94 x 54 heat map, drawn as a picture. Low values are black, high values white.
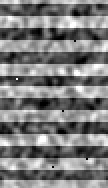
Five lone cells stand out: one far higher and four far lower than their neighbours. There is no overall slope. Horizontal stripes repeat 8 times down the table. Overall the values sit about 50% of the way up the scale.
